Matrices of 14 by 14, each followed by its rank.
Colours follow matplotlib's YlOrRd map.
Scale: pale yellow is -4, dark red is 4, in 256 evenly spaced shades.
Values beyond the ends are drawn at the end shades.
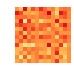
three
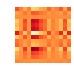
one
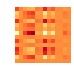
one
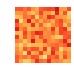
full rank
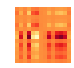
one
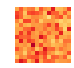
full rank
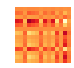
one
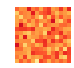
full rank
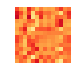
three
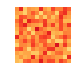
full rank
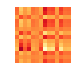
one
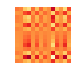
one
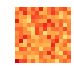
full rank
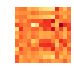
three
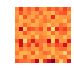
three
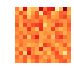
three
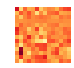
three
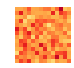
full rank
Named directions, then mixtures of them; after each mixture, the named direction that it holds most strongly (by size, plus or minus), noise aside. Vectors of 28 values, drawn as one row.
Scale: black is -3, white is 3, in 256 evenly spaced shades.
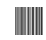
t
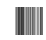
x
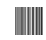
t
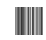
t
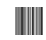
t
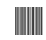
t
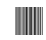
t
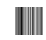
x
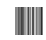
t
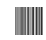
t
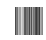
x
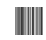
t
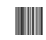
t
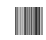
x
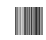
x
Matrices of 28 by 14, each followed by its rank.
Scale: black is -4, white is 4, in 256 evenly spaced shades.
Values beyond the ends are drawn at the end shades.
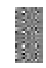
two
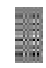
one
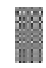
one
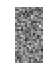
full rank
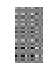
one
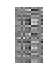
two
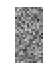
full rank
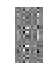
two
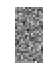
full rank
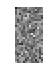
full rank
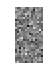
full rank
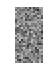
full rank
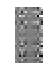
two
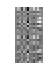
two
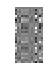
two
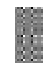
one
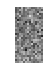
full rank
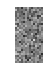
full rank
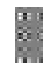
one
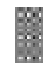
one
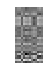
two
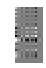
one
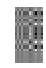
one
